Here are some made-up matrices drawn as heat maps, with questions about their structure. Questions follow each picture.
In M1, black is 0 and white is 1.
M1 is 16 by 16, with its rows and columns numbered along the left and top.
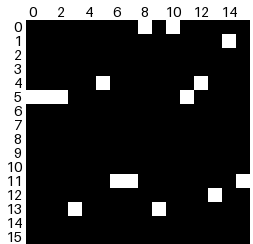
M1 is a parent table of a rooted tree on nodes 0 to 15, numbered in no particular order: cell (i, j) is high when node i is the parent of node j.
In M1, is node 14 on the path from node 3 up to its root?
no
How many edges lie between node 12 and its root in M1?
1
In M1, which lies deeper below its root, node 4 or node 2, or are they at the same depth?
node 2
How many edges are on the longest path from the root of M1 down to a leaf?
3
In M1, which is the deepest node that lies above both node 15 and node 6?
11
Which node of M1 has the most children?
5
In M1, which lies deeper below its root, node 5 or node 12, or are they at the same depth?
the same depth
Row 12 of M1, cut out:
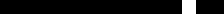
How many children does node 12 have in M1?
1
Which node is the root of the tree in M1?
4
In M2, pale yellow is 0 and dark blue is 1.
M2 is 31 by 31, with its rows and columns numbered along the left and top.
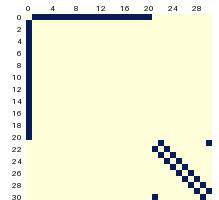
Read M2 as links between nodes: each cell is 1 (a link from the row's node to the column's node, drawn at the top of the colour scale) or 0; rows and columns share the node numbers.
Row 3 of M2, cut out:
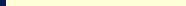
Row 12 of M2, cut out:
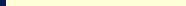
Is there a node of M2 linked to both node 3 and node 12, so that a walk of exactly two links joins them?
yes
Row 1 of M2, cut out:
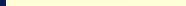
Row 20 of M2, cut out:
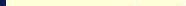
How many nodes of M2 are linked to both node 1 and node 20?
1
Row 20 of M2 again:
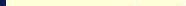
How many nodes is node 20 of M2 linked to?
1
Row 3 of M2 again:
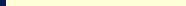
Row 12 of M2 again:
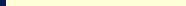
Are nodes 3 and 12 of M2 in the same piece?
yes
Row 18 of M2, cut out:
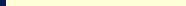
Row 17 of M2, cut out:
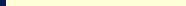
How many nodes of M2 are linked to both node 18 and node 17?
1
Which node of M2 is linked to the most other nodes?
node 0
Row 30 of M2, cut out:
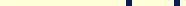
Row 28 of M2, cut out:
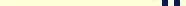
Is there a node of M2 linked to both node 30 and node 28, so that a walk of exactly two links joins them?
yes
